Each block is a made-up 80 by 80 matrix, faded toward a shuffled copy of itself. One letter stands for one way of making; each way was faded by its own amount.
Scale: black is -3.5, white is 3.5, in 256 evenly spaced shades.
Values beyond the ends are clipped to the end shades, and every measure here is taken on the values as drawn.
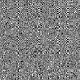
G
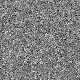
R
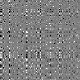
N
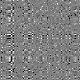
N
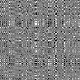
N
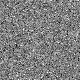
R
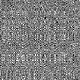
G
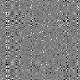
N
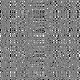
N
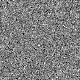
R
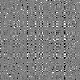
N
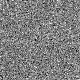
R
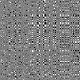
N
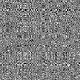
G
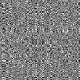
G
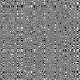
N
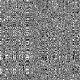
G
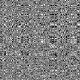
G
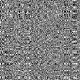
G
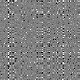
N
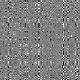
N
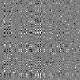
N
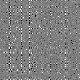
N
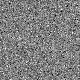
R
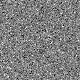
R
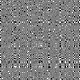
N
